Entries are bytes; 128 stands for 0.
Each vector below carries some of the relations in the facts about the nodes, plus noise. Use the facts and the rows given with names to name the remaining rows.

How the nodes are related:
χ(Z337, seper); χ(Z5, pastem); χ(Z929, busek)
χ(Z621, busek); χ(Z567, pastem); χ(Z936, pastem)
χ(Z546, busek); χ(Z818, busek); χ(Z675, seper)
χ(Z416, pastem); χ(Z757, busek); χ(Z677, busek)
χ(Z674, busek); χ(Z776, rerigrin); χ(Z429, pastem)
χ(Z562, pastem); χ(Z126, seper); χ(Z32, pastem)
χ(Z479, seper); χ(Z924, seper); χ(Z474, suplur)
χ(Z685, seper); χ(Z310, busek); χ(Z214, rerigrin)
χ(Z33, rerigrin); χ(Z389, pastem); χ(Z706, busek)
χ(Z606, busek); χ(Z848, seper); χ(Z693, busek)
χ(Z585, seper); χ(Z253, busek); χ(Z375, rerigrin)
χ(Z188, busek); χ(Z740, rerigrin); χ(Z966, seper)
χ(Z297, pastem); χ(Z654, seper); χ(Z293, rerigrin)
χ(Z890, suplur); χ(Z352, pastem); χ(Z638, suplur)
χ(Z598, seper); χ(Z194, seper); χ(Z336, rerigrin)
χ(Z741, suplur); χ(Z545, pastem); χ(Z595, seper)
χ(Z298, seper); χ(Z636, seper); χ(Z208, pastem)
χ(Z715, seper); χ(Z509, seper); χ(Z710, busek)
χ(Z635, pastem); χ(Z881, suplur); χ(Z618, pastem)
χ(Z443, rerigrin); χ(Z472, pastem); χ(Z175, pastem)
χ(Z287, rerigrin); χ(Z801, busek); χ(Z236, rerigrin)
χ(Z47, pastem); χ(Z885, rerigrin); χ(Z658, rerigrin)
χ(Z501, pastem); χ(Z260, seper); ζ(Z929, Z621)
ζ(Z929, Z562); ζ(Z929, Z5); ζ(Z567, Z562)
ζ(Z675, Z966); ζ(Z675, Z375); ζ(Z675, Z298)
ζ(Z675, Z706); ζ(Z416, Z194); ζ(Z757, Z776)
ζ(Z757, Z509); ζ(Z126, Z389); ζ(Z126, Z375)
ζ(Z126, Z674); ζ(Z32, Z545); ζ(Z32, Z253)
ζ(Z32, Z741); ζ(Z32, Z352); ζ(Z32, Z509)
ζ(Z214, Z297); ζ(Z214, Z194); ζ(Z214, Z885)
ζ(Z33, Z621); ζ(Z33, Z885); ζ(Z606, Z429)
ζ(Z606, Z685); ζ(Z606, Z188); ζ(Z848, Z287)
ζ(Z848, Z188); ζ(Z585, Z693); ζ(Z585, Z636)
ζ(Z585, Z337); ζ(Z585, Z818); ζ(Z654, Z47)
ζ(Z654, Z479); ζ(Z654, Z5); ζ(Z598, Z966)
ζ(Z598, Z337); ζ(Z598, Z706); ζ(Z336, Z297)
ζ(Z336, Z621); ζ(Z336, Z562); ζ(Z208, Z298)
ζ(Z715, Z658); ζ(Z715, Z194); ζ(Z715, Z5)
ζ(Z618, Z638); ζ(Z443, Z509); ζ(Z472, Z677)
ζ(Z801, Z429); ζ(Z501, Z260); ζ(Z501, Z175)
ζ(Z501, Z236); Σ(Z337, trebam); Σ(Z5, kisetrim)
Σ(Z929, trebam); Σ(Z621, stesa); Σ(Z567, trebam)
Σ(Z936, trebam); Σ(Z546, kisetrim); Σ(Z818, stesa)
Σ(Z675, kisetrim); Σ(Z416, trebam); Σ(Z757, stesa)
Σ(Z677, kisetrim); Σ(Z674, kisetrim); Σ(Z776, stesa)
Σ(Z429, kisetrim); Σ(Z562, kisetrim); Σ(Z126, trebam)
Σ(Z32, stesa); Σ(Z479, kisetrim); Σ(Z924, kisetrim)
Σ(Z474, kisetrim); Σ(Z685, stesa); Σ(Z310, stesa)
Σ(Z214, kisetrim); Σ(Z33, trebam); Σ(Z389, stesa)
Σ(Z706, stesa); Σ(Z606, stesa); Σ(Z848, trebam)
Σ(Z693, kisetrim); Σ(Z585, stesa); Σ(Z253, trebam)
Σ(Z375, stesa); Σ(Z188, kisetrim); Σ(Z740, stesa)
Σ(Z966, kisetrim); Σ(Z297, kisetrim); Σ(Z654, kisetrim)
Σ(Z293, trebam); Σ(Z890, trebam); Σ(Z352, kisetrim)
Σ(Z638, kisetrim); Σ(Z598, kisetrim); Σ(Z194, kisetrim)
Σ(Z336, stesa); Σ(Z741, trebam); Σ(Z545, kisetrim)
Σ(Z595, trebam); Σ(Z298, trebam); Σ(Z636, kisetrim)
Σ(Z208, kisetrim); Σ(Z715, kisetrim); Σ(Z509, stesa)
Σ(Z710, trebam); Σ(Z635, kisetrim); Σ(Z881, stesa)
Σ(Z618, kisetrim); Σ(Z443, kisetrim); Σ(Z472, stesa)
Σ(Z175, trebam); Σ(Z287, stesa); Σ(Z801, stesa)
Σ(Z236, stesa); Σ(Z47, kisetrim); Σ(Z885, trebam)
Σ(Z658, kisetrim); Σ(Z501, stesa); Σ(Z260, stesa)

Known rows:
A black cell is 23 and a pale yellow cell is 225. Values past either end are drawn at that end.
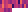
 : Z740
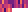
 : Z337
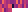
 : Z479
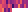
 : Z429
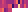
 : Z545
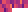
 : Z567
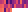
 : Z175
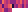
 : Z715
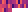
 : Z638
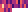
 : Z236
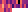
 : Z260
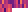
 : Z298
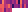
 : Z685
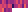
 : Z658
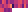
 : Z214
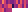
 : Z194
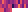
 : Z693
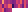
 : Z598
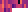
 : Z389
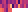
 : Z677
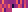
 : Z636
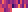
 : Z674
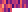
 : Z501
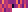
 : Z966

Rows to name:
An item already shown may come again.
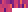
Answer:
Z885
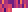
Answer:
Z298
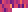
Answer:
Z33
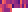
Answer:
Z801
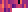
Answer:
Z389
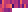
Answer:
Z336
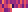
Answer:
Z654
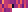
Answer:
Z675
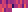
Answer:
Z658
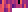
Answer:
Z881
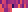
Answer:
Z546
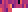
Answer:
Z757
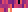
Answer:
Z253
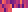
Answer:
Z848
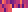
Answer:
Z848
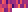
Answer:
Z474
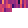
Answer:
Z585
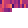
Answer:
Z336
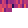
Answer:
Z658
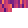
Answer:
Z126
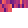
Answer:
Z848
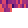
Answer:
Z188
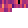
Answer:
Z776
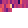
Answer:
Z472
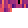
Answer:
Z818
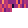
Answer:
Z966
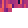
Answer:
Z32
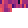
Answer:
Z621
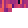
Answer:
Z32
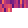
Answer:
Z595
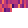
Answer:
Z208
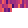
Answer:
Z618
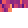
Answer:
Z929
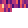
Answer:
Z236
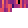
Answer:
Z509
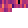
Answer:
Z776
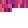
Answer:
Z618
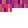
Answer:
Z890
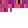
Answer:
Z741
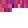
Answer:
Z635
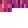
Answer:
Z287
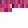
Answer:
Z443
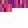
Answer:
Z298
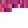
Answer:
Z208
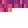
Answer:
Z710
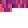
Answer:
Z188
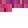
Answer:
Z936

